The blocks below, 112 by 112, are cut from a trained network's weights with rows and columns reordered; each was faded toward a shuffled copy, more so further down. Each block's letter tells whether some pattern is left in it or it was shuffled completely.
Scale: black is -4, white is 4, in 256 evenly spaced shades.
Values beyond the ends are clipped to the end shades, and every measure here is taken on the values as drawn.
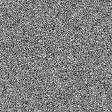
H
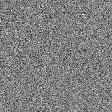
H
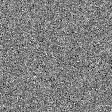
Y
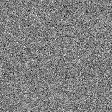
H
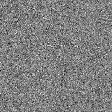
H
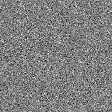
H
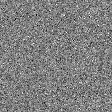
H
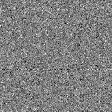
H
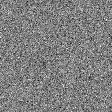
Y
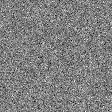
Y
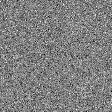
H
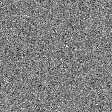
Y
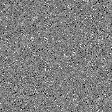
H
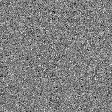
H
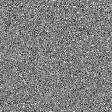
H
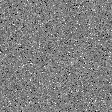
Y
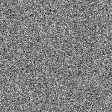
H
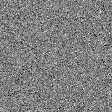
Y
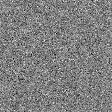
H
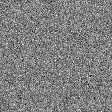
H
